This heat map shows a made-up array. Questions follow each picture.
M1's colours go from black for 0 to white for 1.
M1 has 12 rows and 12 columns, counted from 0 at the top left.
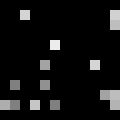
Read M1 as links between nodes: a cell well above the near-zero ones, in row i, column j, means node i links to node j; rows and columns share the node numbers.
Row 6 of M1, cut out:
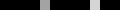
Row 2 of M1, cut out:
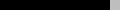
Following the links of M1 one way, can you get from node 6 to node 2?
yes
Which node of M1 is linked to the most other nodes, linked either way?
node 10
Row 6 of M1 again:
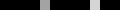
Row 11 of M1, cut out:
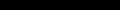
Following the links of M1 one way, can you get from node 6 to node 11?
yes
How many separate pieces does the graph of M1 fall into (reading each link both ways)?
2
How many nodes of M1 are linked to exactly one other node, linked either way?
2
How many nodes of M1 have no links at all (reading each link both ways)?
1
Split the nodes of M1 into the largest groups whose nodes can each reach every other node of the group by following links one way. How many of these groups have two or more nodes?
0
